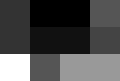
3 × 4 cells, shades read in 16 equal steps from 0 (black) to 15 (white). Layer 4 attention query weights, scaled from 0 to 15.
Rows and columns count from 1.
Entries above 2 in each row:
2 2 4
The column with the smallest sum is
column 2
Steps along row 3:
down up same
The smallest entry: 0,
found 2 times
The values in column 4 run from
4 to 9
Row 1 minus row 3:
-12 -5 -9 -4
